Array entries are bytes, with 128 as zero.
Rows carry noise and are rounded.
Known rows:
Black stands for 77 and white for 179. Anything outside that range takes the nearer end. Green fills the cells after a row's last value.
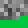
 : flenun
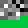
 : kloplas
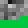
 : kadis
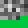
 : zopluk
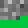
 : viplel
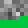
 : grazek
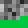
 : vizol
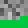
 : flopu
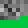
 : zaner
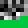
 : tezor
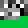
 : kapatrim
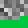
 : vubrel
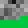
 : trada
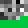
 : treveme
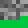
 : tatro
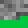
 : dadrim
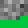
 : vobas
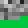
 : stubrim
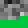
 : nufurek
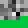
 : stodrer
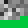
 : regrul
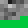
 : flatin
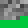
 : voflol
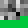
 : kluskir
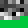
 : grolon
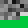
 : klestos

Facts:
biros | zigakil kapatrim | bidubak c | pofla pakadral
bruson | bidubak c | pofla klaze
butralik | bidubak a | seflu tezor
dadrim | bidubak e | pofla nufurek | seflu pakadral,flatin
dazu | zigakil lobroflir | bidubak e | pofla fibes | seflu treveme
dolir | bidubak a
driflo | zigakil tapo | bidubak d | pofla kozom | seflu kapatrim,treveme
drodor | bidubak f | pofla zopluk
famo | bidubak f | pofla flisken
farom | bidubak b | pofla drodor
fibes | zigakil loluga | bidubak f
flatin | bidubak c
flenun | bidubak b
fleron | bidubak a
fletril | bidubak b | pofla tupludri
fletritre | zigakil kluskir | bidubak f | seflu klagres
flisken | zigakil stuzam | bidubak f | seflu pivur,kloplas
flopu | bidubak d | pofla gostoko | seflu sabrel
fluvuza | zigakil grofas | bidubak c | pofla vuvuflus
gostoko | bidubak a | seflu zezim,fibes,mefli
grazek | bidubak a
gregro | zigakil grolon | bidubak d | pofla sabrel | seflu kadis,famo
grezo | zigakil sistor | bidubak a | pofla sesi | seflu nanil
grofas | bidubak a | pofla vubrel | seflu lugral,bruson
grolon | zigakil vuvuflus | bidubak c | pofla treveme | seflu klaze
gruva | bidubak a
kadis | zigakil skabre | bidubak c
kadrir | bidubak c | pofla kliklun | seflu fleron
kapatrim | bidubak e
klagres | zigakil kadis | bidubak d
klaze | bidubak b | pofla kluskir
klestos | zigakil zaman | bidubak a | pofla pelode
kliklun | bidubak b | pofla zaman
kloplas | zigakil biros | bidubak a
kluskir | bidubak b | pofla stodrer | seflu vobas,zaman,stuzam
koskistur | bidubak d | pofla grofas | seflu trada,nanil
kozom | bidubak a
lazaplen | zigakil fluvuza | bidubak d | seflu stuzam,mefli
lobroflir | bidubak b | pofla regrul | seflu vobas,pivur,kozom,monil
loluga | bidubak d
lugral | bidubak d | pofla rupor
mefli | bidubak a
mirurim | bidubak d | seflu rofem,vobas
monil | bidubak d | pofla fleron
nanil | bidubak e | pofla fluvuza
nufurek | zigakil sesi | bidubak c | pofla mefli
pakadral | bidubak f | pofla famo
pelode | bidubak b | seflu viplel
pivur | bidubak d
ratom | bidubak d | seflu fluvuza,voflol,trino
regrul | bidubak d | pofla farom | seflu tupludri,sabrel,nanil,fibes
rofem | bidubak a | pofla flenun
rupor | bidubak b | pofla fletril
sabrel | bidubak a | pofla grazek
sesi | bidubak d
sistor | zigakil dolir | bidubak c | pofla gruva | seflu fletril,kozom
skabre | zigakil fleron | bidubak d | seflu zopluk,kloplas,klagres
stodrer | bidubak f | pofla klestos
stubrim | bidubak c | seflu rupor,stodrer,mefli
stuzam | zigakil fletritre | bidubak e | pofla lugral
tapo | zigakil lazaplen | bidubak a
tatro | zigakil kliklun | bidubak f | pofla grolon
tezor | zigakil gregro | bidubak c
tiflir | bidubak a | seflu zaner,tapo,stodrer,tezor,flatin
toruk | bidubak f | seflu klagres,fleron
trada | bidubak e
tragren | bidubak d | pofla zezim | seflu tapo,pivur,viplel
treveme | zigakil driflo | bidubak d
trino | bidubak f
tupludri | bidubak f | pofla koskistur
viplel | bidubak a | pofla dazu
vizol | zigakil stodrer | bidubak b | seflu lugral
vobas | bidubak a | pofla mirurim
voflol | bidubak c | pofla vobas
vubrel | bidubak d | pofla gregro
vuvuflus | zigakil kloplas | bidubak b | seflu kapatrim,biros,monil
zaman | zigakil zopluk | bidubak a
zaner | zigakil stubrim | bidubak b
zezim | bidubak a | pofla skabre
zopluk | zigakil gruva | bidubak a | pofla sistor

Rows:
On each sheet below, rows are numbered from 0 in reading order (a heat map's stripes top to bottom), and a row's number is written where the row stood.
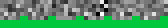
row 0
klaze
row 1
farom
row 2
sistor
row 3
vuvuflus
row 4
tragren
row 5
nanil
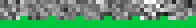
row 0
klagres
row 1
trino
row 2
pelode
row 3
lobroflir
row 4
stuzam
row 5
grofas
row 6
grezo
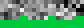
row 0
tapo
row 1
skabre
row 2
biros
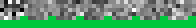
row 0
gregro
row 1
pivur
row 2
flisken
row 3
fibes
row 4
lazaplen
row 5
kliklun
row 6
koskistur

